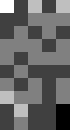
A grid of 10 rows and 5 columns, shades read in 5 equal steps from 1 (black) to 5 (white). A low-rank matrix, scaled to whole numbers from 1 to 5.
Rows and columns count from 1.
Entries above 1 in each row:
5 5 5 5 5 5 5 5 4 4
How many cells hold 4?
4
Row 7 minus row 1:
-2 0 -1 0 -1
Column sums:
28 27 27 23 25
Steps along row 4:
same same down up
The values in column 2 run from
2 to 4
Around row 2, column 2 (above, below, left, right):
2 3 2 3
